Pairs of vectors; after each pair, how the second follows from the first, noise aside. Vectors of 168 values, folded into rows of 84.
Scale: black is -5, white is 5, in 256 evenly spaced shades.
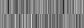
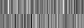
negated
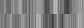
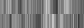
negated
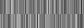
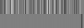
partly zeroed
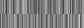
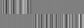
partly zeroed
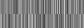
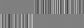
partly zeroed
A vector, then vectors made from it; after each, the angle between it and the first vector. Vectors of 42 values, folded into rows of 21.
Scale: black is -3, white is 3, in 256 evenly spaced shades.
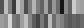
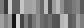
orthogonal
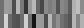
partly aligned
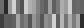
partly opposed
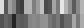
partly opposed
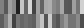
orthogonal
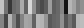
orthogonal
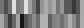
partly opposed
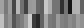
partly aligned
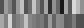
nearly parallel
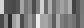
partly opposed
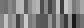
partly aligned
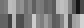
partly opposed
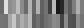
partly aligned
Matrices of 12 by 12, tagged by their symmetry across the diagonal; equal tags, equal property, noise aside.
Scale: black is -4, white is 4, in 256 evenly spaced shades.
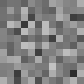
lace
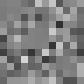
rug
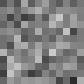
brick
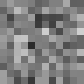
rug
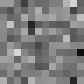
brick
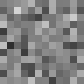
brick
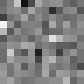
rug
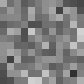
lace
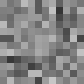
lace
